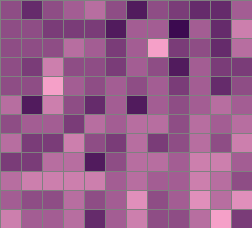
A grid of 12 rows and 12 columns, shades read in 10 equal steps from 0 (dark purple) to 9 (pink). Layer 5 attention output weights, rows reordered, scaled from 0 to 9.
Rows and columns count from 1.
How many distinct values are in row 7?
4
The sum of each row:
42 42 55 46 54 51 61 56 59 72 67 63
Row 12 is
7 5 5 6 2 5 7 4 4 6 9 3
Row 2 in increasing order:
0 1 2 3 3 3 4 4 5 5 5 7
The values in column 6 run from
1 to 5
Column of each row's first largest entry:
5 12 8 3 3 3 5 4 10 2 7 11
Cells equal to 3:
19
